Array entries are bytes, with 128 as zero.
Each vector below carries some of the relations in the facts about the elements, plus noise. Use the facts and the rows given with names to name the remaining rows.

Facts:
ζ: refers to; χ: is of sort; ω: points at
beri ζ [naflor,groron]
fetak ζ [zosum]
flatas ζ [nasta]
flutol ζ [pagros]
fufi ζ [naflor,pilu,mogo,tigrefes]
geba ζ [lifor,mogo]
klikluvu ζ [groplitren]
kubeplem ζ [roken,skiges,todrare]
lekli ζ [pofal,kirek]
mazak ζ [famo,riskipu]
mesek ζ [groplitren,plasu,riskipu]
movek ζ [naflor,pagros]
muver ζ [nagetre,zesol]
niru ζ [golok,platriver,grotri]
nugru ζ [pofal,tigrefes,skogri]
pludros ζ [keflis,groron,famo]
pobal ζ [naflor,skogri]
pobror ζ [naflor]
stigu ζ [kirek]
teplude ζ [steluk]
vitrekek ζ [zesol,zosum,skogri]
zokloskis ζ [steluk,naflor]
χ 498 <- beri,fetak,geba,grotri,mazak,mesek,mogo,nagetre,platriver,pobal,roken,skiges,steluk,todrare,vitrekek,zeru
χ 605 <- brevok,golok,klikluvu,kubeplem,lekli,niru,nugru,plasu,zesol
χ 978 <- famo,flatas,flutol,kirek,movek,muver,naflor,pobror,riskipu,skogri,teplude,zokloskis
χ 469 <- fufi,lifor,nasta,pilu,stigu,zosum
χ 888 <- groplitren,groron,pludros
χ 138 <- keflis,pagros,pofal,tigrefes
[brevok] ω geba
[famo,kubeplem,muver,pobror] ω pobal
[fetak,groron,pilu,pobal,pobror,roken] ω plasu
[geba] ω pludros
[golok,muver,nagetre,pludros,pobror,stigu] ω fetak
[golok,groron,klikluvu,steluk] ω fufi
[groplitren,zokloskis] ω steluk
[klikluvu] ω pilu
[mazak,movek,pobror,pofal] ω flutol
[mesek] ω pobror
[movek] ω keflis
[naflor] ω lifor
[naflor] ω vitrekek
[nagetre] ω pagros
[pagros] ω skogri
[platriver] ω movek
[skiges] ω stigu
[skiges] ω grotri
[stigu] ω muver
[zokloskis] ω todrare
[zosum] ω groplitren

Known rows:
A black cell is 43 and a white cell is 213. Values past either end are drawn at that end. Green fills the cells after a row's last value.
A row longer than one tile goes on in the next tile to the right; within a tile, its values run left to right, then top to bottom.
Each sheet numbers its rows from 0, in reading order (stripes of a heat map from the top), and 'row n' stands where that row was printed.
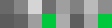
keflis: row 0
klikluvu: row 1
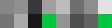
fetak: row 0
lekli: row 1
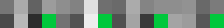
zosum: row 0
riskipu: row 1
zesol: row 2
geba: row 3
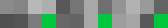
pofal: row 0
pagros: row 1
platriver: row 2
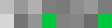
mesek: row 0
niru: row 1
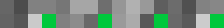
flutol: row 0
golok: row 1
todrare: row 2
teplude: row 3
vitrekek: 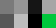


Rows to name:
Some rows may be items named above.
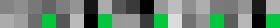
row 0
steluk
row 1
vitrekek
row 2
pobal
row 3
mesek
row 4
vitrekek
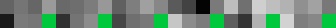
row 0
skogri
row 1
muver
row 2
tigrefes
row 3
beri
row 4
kirek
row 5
mazak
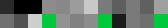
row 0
pobror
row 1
plasu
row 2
skogri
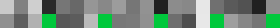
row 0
groplitren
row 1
flatas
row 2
groron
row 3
riskipu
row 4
fufi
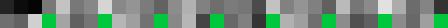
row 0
naflor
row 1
stigu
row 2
steluk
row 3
nagetre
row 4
nugru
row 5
steluk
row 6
lekli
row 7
pludros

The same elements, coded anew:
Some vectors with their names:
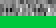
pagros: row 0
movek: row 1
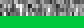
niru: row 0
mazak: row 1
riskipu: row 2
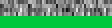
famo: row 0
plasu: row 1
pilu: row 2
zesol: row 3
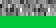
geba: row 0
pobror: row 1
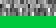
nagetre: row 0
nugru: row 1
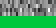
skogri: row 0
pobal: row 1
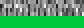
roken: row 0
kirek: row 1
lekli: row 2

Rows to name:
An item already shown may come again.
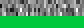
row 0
fufi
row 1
pofal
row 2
vitrekek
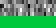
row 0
mesek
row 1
stigu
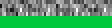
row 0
fufi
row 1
famo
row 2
klikluvu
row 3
beri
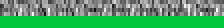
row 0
riskipu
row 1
muver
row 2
skogri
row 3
groron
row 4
groplitren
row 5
zesol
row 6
golok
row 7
pludros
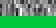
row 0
flatas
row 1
geba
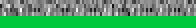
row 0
fetak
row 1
keflis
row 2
steluk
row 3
naflor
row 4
zosum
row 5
pagros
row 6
tigrefes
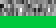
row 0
mesek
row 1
steluk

